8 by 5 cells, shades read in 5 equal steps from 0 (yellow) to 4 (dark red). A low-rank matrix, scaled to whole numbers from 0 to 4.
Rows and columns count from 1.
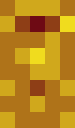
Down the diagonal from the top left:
2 3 2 1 2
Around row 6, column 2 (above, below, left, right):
2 2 1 3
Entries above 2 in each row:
0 3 0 0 0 1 0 0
